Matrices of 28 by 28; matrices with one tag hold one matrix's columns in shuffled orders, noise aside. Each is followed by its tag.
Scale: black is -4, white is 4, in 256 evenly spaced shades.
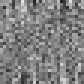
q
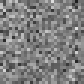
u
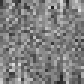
q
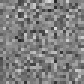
u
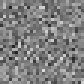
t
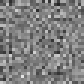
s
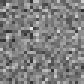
u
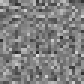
s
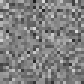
u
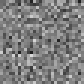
s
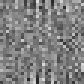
q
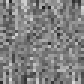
q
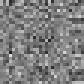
s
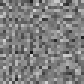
s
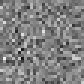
t
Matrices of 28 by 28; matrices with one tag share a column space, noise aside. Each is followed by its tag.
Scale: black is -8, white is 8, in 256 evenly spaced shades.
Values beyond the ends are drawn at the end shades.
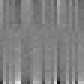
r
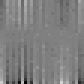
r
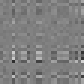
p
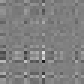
p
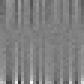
r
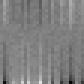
r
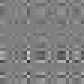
p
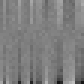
r
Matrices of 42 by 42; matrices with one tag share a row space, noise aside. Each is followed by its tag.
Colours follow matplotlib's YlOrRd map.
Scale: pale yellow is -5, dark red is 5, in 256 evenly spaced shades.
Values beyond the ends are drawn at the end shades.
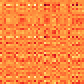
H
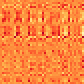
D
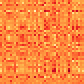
H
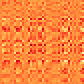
D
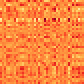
H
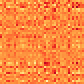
H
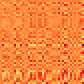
D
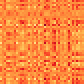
H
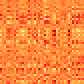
H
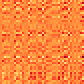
D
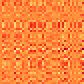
D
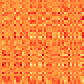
D
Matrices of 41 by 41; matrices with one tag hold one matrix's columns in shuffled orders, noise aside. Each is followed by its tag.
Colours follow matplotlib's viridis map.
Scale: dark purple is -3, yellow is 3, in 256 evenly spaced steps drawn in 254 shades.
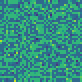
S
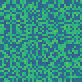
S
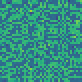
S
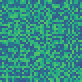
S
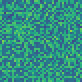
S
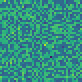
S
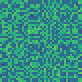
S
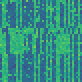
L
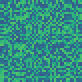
S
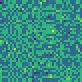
S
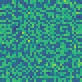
S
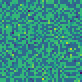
S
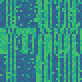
L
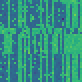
L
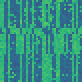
L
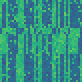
L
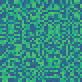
S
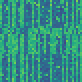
L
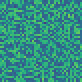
S
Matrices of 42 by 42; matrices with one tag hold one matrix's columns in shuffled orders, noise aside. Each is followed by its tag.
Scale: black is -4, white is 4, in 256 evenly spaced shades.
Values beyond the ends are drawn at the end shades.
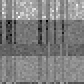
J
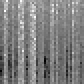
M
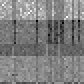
J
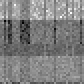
J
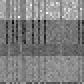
J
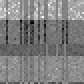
J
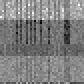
J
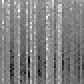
M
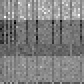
J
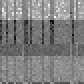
J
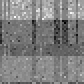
J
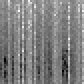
M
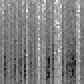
M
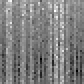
M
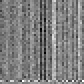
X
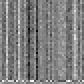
X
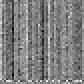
X
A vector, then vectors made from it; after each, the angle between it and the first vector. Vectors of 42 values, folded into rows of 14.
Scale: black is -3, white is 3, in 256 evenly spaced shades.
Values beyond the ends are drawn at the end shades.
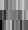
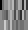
orthogonal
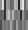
partly aligned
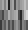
partly aligned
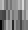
nearly parallel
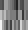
nearly opposite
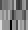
partly opposed
